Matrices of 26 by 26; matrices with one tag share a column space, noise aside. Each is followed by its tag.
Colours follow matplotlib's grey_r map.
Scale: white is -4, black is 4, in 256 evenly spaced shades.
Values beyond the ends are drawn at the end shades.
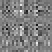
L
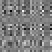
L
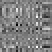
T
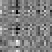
L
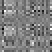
L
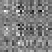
L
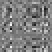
T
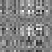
L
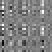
L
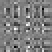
T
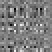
T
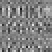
T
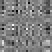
L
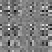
L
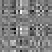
L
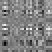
L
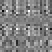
L
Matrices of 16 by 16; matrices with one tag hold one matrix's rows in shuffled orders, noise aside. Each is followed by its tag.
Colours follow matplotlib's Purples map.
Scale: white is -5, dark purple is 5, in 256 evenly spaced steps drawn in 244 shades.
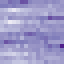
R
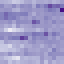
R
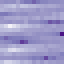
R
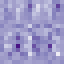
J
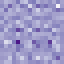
J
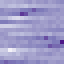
R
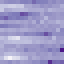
R
